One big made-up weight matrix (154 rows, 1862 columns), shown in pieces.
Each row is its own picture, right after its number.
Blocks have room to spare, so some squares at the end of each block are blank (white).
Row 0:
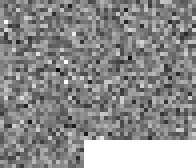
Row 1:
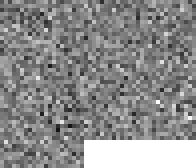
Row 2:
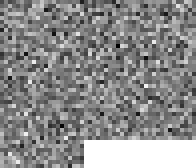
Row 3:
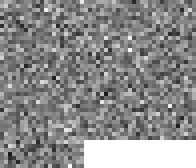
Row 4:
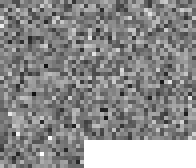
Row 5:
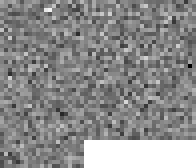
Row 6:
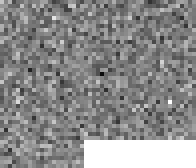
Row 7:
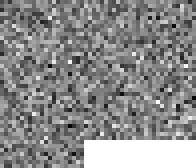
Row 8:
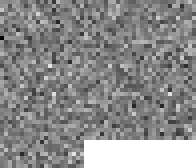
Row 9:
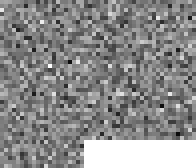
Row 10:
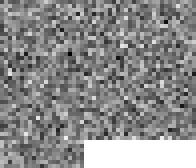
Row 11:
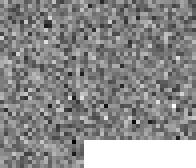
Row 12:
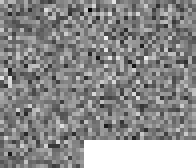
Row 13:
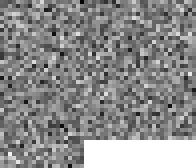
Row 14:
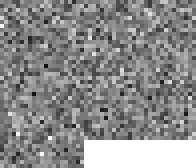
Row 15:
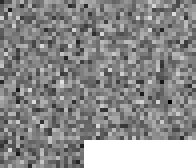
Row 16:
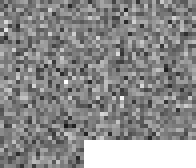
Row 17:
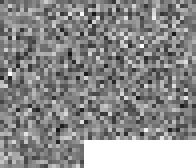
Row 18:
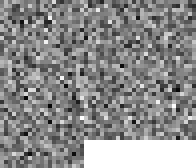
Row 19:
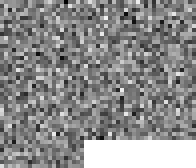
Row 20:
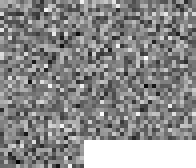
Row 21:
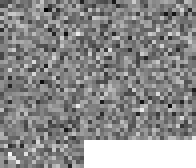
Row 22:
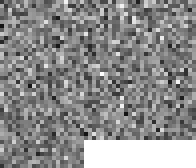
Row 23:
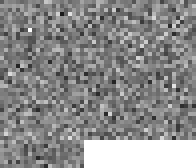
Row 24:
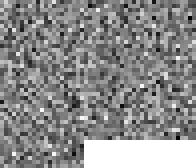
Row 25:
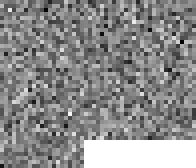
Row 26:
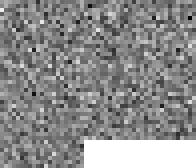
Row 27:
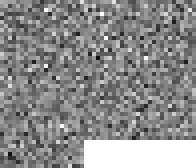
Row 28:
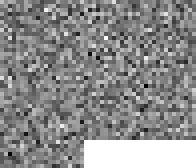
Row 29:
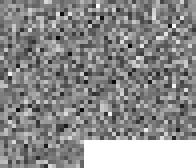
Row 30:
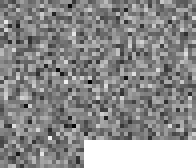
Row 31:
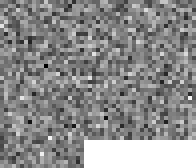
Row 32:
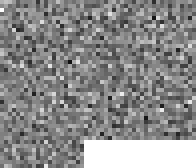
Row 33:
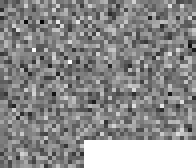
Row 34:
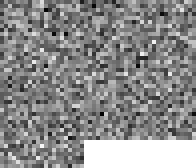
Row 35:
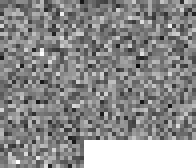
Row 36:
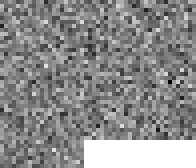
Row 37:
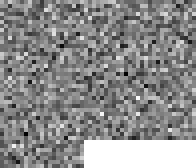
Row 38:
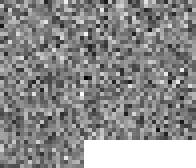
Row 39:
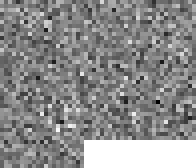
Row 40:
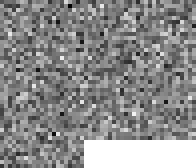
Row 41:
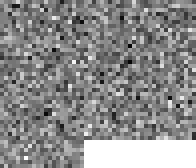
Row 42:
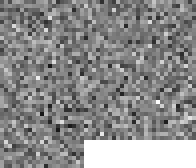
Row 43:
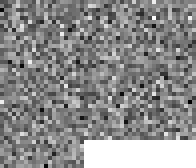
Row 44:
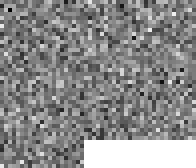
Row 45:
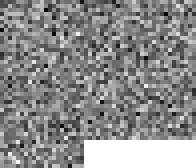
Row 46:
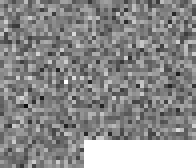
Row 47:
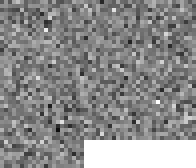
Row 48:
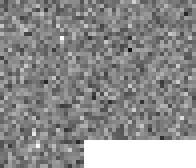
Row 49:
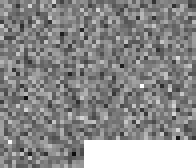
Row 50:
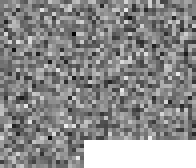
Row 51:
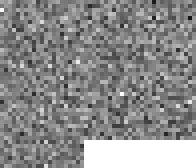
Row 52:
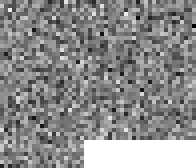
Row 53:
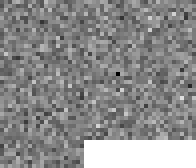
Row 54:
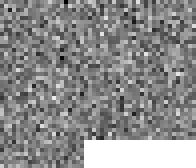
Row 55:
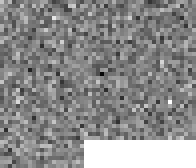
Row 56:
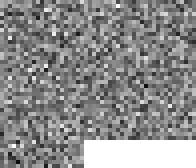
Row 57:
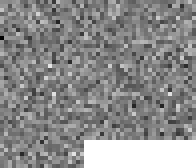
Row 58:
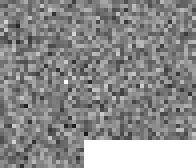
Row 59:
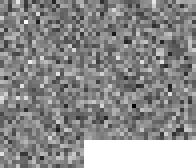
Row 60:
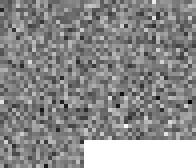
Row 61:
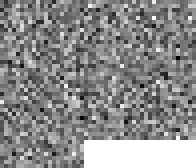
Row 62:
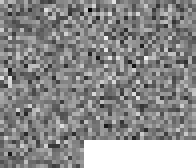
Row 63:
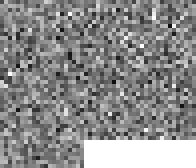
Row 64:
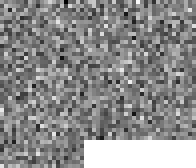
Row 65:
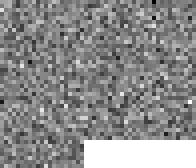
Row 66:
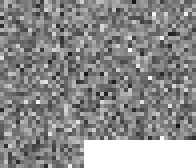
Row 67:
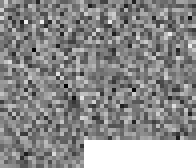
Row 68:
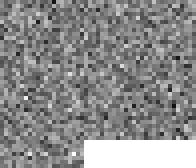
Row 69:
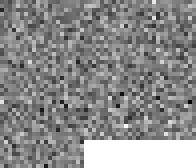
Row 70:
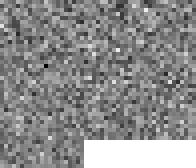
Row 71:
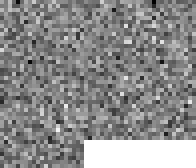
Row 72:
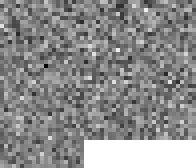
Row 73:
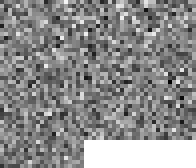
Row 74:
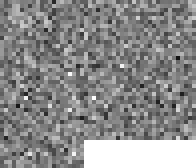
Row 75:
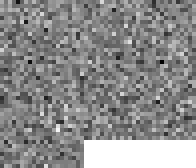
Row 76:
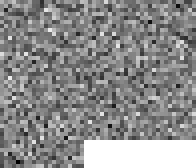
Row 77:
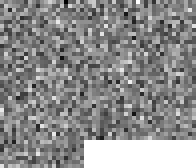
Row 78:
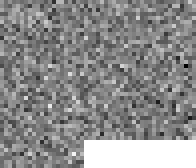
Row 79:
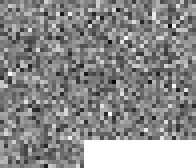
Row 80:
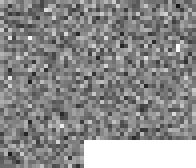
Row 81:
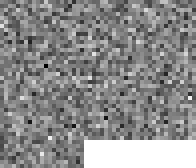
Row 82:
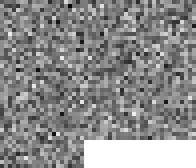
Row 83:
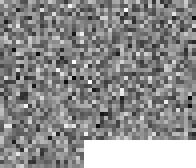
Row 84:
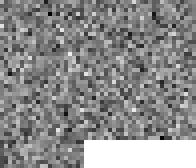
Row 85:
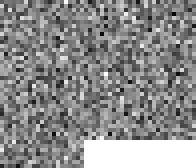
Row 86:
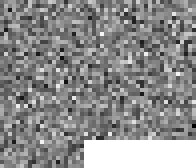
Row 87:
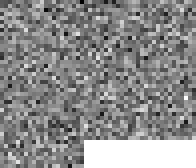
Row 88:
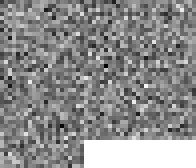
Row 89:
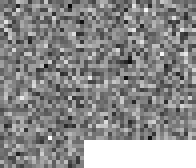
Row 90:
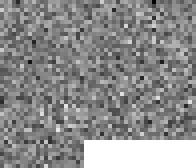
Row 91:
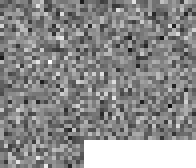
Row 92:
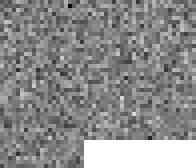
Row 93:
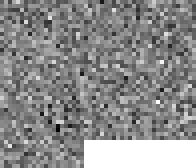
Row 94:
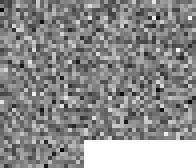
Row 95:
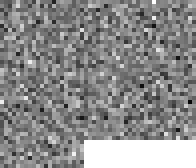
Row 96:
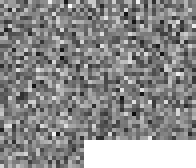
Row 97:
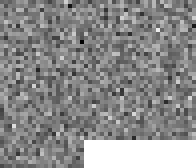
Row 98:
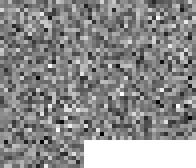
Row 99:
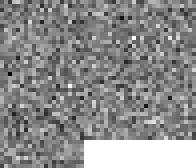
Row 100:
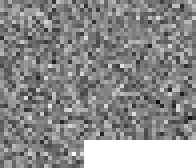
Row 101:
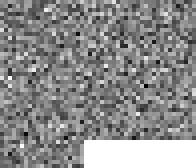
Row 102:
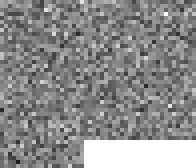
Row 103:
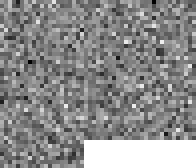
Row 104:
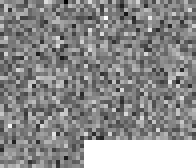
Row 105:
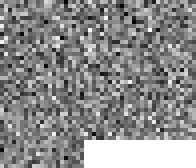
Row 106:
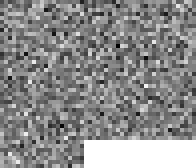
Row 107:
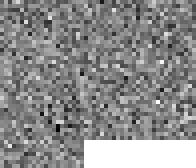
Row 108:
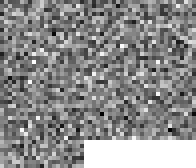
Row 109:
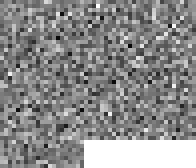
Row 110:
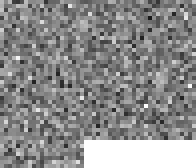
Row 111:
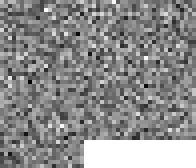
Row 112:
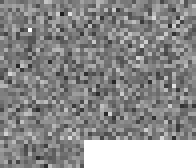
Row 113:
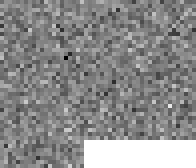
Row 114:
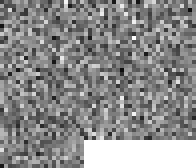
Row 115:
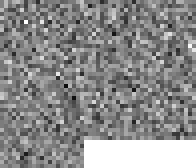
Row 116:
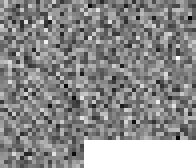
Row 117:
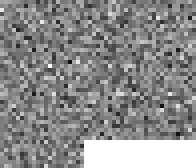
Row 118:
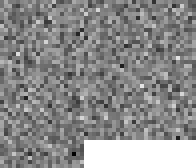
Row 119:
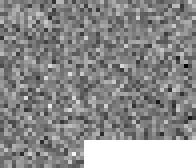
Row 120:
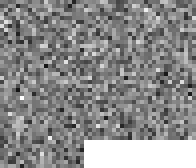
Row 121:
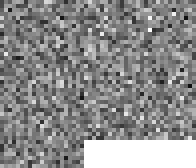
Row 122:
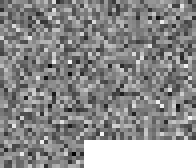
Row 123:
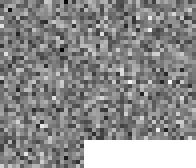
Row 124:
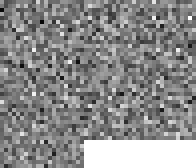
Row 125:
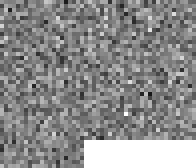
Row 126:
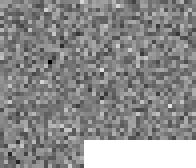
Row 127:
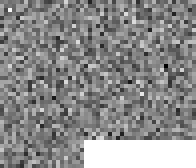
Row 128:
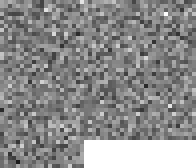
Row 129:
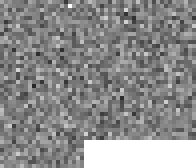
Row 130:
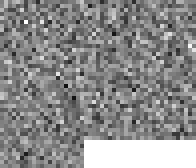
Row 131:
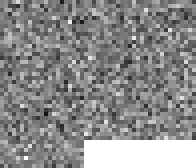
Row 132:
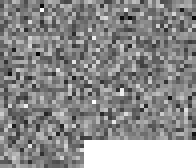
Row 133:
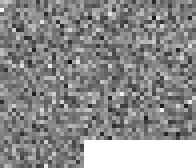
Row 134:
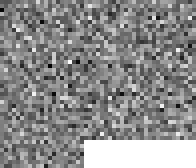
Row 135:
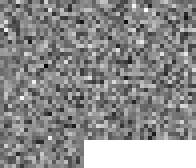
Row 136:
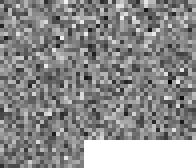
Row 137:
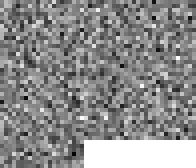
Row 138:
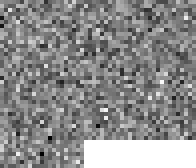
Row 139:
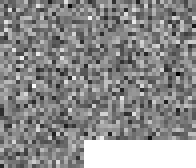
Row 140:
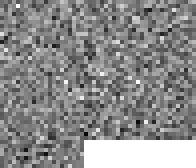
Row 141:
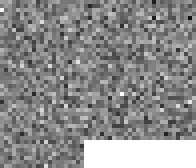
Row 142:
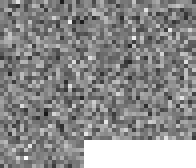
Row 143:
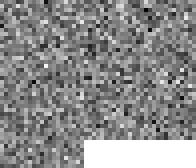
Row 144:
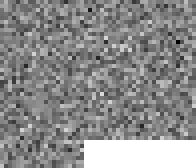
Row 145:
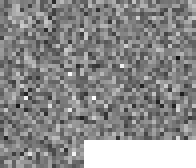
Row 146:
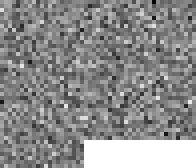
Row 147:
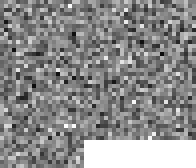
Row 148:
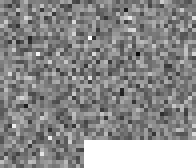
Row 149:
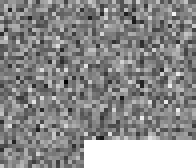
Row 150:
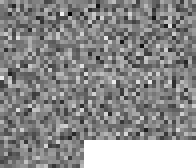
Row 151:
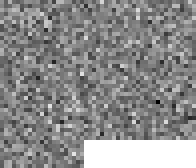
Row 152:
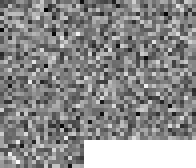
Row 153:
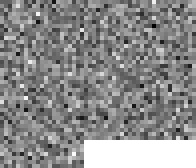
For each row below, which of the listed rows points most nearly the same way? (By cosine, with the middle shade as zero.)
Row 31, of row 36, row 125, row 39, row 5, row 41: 125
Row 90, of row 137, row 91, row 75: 75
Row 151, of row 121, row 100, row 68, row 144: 100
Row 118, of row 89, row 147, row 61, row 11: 11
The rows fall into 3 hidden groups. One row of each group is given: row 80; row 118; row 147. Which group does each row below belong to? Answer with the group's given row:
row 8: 118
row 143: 147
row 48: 80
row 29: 80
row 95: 118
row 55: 147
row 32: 118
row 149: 147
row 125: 147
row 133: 118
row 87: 80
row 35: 80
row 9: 118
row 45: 80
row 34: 80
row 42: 118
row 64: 147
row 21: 80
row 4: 147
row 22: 147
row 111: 80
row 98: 118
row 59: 118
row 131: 147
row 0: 147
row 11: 118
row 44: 147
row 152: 80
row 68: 118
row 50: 147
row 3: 80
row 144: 80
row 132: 147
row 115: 118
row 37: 80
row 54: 147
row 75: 118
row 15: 147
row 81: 147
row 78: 118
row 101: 80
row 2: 80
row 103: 118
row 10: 80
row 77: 147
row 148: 147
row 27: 80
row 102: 80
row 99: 147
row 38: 147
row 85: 147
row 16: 147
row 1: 118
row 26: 118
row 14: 147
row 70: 147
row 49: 118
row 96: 147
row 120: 147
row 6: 147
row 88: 80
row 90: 118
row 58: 147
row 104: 147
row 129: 147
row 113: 80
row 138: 147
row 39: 118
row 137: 118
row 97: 147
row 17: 80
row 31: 147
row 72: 147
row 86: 147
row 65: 118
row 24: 118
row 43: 118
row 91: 80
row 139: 147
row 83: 147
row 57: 118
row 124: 118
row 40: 147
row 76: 80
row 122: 118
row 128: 80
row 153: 118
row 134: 118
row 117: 118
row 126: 80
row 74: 118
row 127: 147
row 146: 118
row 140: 147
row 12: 80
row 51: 118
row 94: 118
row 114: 147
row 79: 80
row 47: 118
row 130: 118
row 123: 147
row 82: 147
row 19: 147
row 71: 118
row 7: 118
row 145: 118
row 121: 147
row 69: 118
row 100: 118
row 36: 147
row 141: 118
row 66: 80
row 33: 118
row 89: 147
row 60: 118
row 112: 80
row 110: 147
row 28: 80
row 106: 80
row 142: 147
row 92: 147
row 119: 118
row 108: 80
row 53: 147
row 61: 118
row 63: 80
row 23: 80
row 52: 147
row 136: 147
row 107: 118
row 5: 80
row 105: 147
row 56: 80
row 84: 80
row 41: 147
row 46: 147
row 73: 147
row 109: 80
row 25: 147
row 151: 118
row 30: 147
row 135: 147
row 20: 80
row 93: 118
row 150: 80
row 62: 80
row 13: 80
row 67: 118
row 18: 118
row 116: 118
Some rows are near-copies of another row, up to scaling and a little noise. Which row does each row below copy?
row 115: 130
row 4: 14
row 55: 6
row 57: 8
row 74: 145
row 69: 60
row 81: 31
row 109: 29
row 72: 70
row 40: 82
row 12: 62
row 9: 117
